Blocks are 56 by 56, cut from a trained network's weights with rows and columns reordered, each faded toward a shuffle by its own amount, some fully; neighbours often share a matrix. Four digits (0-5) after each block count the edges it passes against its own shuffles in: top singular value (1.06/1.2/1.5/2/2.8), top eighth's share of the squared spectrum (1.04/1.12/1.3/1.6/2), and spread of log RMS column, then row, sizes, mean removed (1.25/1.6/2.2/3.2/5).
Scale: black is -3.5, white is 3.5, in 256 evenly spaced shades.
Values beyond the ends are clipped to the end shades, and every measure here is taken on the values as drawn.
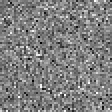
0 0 0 0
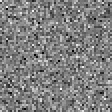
1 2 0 0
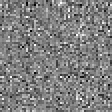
3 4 2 2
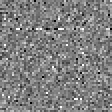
2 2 0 1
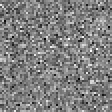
2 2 1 1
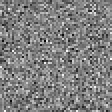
2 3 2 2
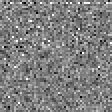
2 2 0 1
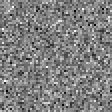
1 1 0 0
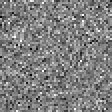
0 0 0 0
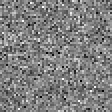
0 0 0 0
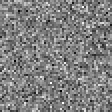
1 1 0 0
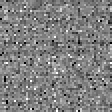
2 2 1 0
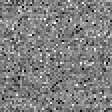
0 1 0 0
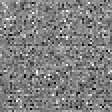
2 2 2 1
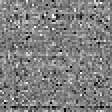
2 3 2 1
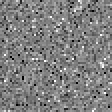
0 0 0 0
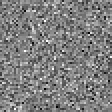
0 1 0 0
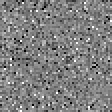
0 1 0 0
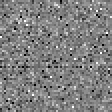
2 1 0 0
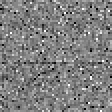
1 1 0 1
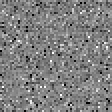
1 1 1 0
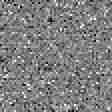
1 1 0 0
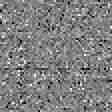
1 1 1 0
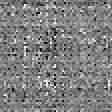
3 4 3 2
